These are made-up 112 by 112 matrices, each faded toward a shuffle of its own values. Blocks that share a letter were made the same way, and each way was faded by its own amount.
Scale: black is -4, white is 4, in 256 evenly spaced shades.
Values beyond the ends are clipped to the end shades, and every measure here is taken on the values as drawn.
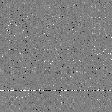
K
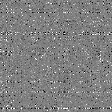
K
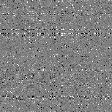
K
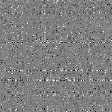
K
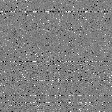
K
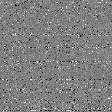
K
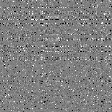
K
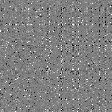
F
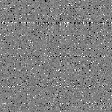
K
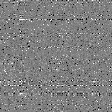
K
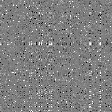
F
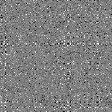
K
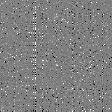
F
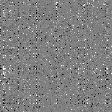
F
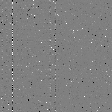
F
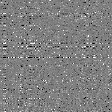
K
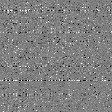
K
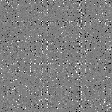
F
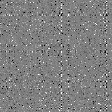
F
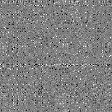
K
